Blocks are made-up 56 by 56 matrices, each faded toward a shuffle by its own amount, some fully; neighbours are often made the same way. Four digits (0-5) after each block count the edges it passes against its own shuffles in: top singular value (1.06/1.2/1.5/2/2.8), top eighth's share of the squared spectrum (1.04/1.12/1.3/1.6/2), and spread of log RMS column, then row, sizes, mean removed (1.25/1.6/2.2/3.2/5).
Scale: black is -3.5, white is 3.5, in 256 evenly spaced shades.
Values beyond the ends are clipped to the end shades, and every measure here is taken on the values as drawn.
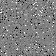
3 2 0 1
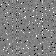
3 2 1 0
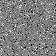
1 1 0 0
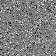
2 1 0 0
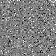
3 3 1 0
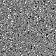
2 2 1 0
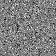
2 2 1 0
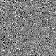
3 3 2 1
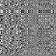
4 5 4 3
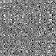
3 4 2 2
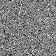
1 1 0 0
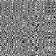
4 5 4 3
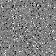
3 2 0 1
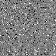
3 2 0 1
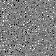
3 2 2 0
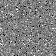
2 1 0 0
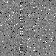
3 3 1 0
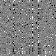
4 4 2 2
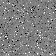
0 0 0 0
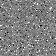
0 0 0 0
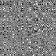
4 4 2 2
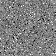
0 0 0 0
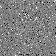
1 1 0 0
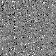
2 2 1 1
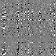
2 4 3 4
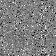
1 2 1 1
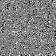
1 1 1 1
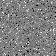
0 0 0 0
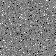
0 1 1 0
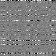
4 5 2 3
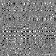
4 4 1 3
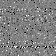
3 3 0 2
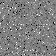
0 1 0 0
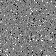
1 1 0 0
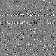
3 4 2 2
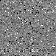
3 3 0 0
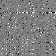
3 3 0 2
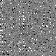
3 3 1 0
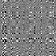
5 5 3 3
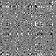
4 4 3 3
